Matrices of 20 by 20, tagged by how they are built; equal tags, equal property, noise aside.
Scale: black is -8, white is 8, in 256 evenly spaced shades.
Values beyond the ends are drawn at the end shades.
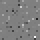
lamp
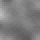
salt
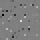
lamp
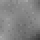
salt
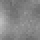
salt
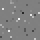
lamp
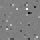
lamp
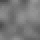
salt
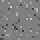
lamp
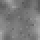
salt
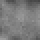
salt
